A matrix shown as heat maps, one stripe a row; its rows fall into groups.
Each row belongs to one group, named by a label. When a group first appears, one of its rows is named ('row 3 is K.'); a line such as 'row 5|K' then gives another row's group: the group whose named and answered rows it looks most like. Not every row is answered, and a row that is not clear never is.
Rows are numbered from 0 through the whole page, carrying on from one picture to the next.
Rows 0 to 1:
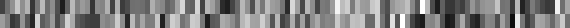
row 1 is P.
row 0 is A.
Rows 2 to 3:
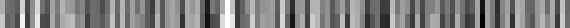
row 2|P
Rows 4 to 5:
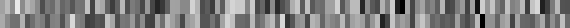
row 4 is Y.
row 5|P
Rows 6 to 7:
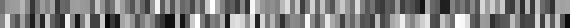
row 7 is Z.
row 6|A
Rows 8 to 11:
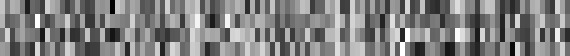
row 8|Y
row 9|P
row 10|Z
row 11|P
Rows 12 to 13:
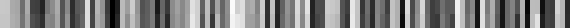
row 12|Y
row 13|Y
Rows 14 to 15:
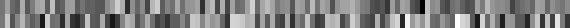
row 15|Z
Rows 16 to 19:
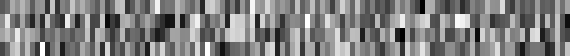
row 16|A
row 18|Y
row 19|A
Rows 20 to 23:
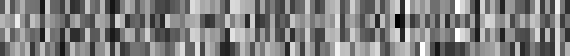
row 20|Z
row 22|Z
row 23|A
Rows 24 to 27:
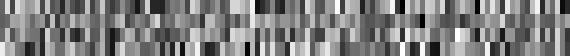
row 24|Z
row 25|A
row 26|Z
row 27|Y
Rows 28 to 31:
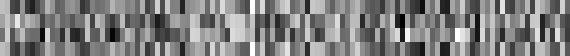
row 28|P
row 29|Y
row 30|Z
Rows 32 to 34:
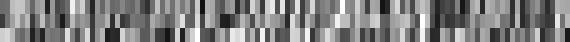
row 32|A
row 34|Y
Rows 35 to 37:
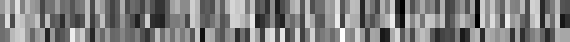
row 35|Y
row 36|Z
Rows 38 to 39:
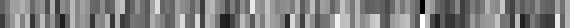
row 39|A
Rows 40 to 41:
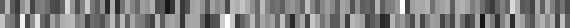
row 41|P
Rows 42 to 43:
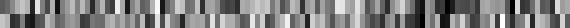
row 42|A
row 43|P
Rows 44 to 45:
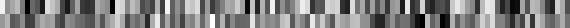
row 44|Y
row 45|P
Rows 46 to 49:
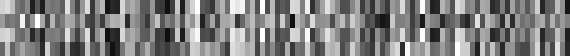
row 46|Y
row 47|P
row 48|Y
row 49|Z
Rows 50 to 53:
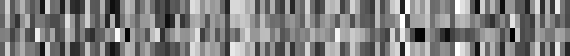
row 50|Z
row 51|Z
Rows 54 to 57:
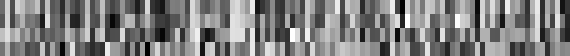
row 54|Z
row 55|Z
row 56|Y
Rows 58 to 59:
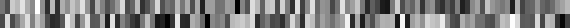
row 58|A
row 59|Z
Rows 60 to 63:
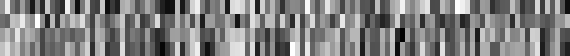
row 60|Z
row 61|A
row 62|Y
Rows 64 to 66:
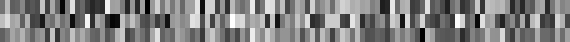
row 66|A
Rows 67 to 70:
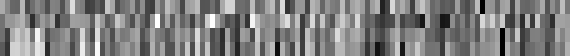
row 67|P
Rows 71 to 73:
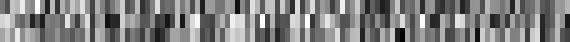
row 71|A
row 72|Y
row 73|Y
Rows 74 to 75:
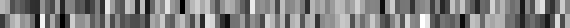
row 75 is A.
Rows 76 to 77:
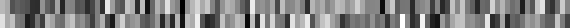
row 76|P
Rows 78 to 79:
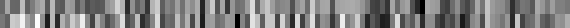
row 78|P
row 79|A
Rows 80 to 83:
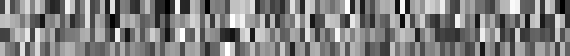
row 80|Z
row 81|Y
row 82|A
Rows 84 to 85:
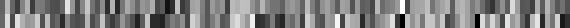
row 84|Z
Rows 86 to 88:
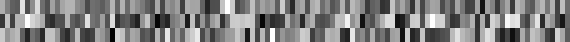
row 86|P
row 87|Z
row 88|Y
